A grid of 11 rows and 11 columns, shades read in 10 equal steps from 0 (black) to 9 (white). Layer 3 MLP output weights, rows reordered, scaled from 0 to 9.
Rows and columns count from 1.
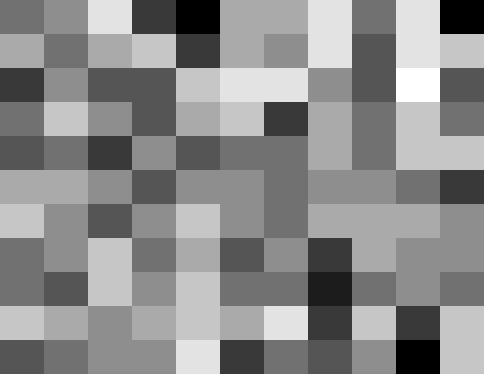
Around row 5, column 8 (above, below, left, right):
6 5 4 4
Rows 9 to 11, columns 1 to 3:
4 3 7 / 7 6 5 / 3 4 5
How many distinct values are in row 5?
6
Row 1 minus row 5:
1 1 6 -3 -3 2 2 2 0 1 -7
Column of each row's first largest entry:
3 8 10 2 10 1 1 3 3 7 5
